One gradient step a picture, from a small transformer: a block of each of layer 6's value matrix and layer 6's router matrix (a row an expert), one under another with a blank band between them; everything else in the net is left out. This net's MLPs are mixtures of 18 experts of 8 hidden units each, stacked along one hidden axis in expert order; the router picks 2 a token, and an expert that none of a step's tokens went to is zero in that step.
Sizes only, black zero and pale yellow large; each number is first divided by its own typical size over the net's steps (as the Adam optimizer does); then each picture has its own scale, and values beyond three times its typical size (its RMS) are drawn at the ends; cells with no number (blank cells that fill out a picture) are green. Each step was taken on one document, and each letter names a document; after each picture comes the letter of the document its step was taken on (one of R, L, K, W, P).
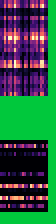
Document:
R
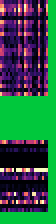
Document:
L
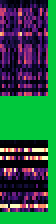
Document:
L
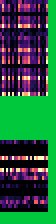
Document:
L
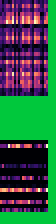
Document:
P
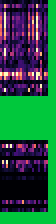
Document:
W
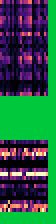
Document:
L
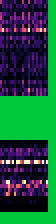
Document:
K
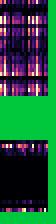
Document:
W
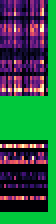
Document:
R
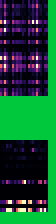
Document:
W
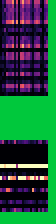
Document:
P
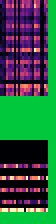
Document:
P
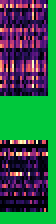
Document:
K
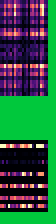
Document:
R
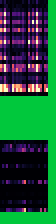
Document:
W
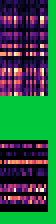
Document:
R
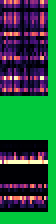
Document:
R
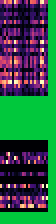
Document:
R
